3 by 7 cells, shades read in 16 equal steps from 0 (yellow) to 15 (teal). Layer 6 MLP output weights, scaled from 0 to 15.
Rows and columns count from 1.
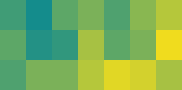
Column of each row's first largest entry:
2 2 1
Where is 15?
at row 1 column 2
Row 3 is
11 8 8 4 1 2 5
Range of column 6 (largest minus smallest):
6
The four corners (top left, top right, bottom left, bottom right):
12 4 11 5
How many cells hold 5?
2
